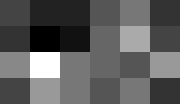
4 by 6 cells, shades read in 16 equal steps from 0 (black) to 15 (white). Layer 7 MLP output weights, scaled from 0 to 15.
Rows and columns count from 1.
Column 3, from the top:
2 1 7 7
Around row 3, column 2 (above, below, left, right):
0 9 8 7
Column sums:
19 26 17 22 29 19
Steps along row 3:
up down down down up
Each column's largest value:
8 15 7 6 10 9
